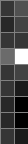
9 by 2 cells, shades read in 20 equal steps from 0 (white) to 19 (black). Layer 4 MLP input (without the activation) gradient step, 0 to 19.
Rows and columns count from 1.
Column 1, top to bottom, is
15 16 15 11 15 15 16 16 15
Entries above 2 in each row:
2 2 2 1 2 2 2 2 2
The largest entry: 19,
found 2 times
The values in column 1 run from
11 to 16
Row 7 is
16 19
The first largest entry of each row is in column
1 1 1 1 1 2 2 2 2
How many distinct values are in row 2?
2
